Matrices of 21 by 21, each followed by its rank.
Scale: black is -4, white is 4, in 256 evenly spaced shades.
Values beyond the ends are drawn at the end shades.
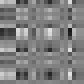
one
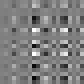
one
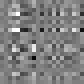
two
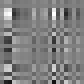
one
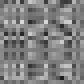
two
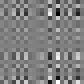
one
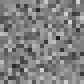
full rank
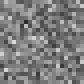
full rank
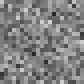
full rank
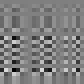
one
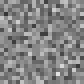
full rank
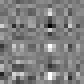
two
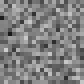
full rank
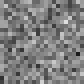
full rank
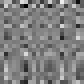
two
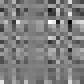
two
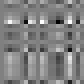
one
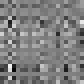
two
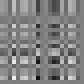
one
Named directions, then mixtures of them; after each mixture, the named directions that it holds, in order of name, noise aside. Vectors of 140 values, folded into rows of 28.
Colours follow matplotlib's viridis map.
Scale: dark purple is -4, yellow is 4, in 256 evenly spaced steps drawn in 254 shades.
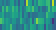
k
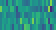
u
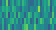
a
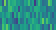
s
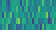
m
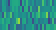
m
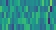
m, u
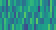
a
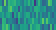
s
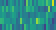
k, u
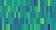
a, s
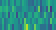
a, u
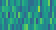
a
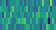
m, u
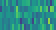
u
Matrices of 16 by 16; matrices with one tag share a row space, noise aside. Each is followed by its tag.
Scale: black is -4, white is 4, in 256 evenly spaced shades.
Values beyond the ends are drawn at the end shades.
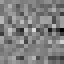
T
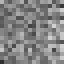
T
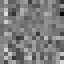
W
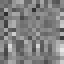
W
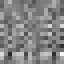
T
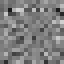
W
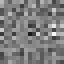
T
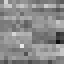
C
